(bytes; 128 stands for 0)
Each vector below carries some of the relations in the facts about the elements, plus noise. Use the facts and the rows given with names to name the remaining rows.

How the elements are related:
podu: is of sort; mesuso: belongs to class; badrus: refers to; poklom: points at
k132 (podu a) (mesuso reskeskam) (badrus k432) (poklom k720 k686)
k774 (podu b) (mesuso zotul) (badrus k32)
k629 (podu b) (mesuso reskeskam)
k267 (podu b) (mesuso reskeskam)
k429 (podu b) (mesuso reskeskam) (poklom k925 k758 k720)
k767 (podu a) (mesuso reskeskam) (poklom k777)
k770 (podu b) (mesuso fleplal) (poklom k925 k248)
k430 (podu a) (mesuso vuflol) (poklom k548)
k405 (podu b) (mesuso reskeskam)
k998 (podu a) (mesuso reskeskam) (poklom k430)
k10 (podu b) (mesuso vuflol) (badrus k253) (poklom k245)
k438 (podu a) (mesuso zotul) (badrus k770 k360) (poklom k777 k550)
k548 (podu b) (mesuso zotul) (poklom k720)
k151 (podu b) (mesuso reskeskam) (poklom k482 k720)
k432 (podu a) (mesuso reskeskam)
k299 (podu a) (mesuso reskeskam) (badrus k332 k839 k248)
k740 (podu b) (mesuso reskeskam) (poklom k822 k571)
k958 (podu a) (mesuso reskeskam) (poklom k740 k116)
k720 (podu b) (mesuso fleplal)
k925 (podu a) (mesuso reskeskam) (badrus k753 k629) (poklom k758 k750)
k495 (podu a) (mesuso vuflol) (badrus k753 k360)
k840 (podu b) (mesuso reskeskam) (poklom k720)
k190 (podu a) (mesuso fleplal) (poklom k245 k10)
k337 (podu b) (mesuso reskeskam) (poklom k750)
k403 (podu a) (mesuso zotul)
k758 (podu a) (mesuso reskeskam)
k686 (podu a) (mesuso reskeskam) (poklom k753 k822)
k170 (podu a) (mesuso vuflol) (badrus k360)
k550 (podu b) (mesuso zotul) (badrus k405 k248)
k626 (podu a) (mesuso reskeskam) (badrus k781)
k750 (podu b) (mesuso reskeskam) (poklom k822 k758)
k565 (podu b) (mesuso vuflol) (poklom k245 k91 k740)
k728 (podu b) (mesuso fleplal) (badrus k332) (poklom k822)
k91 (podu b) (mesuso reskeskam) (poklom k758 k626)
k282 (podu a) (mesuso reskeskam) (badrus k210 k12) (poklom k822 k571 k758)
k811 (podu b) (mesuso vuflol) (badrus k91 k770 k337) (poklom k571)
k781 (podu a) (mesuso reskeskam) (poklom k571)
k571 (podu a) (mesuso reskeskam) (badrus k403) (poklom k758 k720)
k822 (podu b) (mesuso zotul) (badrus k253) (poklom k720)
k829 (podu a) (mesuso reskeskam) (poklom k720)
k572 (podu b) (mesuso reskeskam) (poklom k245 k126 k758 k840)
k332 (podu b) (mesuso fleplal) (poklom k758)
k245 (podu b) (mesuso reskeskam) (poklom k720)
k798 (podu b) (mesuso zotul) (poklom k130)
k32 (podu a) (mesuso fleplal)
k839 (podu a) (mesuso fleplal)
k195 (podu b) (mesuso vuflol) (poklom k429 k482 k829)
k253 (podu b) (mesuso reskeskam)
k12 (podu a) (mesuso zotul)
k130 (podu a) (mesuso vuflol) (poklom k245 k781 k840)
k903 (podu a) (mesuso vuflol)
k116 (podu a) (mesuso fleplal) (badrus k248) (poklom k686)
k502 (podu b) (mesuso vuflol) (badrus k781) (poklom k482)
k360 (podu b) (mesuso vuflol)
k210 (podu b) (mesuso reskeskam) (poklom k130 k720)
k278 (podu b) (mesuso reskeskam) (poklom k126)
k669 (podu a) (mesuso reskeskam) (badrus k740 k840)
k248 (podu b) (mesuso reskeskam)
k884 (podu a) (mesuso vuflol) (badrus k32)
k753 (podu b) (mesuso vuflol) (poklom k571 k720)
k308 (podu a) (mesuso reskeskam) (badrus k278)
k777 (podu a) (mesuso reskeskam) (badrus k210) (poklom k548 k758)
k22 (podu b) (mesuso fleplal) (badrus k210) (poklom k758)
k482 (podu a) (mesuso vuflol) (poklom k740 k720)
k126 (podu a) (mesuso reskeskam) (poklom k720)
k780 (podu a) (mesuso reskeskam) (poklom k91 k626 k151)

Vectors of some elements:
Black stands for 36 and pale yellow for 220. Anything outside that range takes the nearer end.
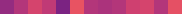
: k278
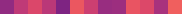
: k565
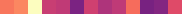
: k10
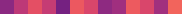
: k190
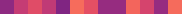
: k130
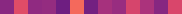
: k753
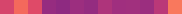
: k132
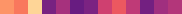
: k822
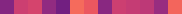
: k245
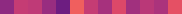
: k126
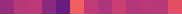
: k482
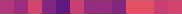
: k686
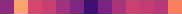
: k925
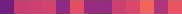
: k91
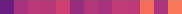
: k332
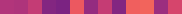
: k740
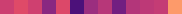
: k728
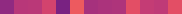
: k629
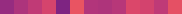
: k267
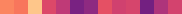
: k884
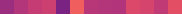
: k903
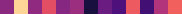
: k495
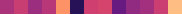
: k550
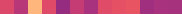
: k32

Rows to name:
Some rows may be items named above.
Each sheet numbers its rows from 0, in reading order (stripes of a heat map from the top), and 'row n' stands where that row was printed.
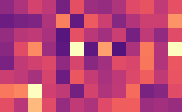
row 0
k337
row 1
k248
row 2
k548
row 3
k781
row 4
k758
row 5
k12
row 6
k10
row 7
k253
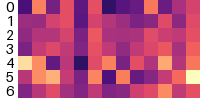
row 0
k360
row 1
k430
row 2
k629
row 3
k572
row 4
k210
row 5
k626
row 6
k750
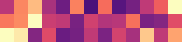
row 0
k502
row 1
k10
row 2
k22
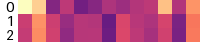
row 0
k282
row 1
k571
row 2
k571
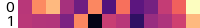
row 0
k502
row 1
k116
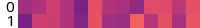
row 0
k958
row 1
k429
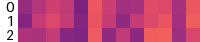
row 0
k798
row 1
k572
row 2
k740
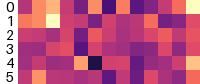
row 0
k626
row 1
k10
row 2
k12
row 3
k430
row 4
k299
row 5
k811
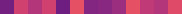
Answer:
k770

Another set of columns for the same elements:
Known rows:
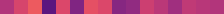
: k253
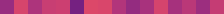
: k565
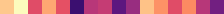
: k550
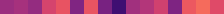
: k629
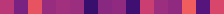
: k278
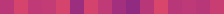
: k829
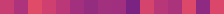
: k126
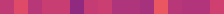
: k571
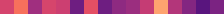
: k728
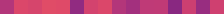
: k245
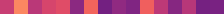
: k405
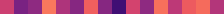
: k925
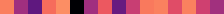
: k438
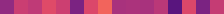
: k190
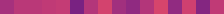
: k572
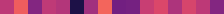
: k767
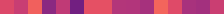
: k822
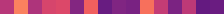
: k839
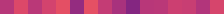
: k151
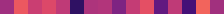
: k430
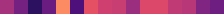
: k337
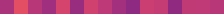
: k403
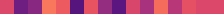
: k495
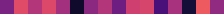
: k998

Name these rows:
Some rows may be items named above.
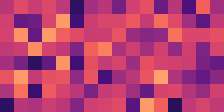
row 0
k430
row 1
k811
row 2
k626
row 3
k10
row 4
k337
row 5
k116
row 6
k502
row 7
k210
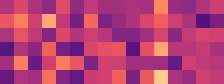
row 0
k958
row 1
k299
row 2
k740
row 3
k22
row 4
k781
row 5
k282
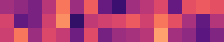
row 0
k753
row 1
k811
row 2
k728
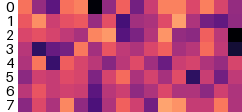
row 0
k438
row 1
k116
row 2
k248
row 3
k770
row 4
k502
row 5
k798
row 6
k548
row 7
k777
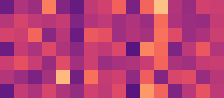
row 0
k282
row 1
k132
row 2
k822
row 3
k12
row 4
k686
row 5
k91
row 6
k12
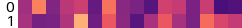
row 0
k332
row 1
k360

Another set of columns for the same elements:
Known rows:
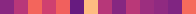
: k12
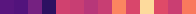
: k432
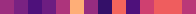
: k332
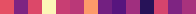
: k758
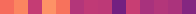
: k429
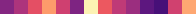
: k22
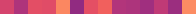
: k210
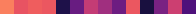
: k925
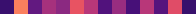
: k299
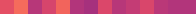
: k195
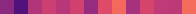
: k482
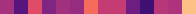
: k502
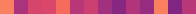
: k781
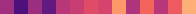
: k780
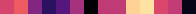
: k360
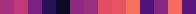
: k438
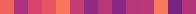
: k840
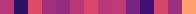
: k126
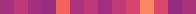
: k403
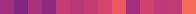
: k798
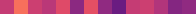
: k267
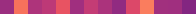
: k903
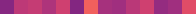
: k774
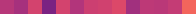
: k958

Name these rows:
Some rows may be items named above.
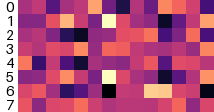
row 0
k248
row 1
k777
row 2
k438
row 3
k210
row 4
k91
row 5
k777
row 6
k360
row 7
k740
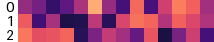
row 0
k332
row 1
k753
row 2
k925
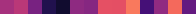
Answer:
k438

